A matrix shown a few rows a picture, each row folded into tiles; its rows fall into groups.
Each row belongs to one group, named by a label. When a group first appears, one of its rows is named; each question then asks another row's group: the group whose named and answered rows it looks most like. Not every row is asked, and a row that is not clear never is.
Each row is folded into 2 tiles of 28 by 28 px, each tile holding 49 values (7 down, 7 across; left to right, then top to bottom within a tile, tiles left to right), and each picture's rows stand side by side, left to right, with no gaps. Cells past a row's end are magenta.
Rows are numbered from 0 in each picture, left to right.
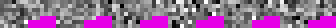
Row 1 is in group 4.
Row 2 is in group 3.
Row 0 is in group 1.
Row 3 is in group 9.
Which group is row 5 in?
3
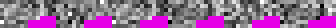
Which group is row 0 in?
4
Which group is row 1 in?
3
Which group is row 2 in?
4
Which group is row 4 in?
9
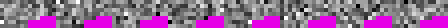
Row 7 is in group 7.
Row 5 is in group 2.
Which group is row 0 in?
4
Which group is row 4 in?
1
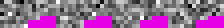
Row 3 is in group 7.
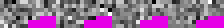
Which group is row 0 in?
1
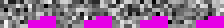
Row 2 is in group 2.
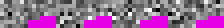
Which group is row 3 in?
9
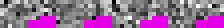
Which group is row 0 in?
2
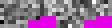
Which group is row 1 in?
9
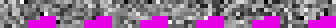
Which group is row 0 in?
9
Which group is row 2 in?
7
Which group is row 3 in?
4
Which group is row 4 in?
2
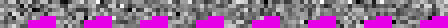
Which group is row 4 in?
2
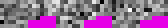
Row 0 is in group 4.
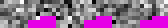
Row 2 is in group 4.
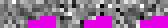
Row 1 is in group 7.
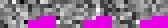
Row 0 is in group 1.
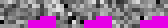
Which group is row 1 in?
3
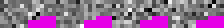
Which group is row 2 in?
2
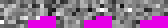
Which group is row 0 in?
4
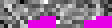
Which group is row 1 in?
4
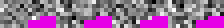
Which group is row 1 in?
3
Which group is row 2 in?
1
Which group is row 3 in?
3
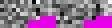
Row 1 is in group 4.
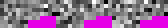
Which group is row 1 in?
9
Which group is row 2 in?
2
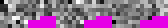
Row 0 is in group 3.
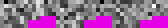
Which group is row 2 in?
7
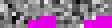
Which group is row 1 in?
9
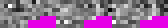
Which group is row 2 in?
4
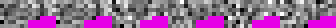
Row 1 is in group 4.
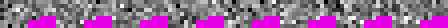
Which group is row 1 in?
1
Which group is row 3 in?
3
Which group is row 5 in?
4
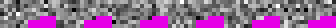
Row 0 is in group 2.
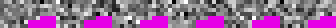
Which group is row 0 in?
1
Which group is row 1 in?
3
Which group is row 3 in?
2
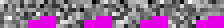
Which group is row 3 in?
1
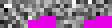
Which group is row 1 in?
2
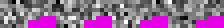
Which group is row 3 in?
3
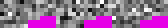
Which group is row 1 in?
7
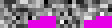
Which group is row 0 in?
1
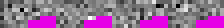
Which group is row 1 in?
7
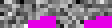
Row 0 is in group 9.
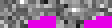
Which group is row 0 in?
1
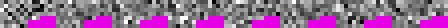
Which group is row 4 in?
2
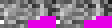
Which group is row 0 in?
4
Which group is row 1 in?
4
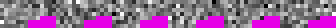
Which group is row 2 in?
9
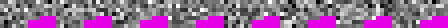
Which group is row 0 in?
9
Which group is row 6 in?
4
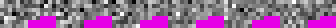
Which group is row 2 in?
9
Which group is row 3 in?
9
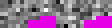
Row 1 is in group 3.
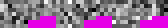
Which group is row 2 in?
4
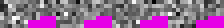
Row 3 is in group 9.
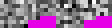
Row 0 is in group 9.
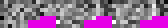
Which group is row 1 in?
4
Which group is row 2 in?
4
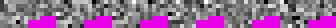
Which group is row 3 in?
9
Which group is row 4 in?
1
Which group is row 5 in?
3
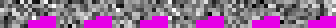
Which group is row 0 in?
7
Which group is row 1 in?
7
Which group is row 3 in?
3
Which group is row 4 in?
7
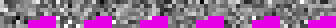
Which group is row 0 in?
3
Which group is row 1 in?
3
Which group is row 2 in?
4
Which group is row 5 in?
1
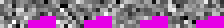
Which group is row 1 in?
1
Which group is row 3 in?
3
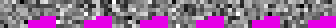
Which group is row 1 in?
4
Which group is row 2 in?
3
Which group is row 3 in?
2
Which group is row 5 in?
9
